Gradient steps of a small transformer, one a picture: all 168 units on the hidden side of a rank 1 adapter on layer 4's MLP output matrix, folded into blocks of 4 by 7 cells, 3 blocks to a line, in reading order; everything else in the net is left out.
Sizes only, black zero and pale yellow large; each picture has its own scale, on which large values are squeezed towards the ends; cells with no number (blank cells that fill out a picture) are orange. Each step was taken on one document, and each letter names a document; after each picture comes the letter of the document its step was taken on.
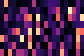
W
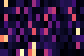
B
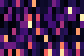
W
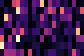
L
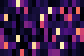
L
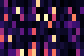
B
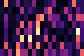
W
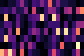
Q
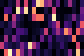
Q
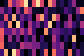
Q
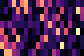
L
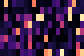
W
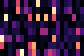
B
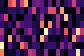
L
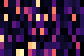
B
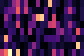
Q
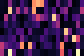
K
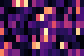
L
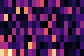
Q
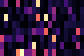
B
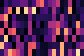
K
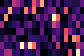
K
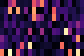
K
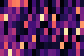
Q
